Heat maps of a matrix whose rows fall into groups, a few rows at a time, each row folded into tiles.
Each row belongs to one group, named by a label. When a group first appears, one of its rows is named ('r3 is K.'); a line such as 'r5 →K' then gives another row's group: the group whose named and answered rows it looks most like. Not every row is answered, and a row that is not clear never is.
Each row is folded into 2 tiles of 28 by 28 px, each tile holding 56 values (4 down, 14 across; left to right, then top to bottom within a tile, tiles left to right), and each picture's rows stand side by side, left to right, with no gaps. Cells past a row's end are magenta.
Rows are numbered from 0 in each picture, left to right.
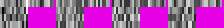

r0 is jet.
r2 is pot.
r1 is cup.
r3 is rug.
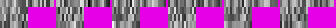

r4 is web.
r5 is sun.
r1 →jet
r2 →web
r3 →pot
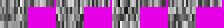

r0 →web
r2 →rug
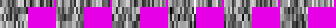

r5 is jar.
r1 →web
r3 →jet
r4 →sun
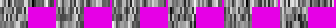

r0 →jet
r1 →web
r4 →sun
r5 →sun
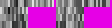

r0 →jar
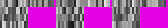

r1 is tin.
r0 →rug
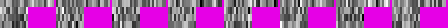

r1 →pot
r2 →sun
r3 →jet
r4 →jet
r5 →web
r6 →tin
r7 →cup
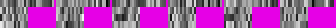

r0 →pot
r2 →rug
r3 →pot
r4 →rug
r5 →jet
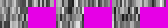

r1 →rug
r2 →tin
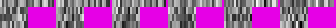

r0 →rug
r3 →jar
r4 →tin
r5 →pot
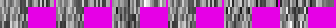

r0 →cup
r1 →cup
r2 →jar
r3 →cup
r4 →tin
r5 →pot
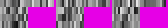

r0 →tin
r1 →rug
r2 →tin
